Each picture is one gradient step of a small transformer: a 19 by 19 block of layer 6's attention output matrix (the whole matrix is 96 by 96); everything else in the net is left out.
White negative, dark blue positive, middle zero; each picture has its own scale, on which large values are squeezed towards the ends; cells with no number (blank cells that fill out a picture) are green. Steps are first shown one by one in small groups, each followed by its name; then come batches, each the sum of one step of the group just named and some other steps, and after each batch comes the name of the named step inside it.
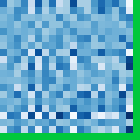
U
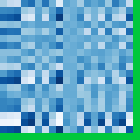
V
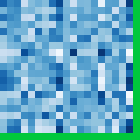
U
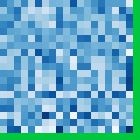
U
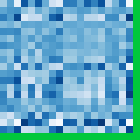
V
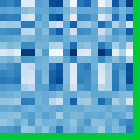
V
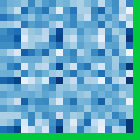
V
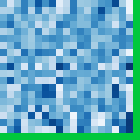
U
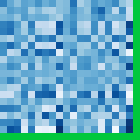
U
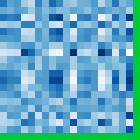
U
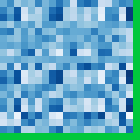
V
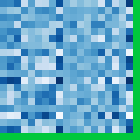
V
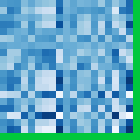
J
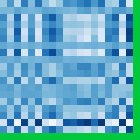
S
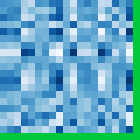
J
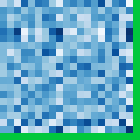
S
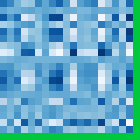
S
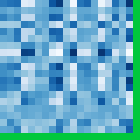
S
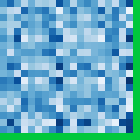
S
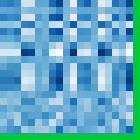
J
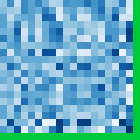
S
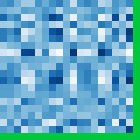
S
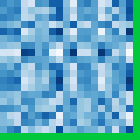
J
